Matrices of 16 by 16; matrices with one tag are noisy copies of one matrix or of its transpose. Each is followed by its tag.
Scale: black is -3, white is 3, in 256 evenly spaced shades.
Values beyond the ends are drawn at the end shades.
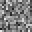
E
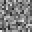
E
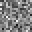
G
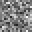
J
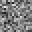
G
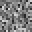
J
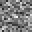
J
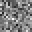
G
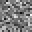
J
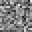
E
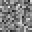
E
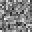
E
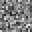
E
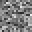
J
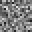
G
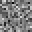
G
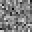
E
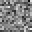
E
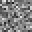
G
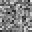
E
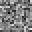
E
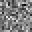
G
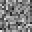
E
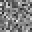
G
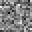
E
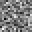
J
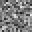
J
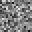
G
